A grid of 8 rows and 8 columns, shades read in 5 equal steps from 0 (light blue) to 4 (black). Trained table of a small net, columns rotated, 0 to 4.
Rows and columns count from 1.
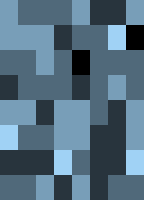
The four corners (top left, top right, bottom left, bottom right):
1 1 2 2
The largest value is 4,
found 2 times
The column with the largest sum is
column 6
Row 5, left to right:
1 1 3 1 1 2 3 1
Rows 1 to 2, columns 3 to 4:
2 2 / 1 3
